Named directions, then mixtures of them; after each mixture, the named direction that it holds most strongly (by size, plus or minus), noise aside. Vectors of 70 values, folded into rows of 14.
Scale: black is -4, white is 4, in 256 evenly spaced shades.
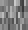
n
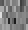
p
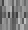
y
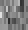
p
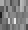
p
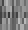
y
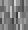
n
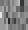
p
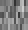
n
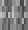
y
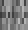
y
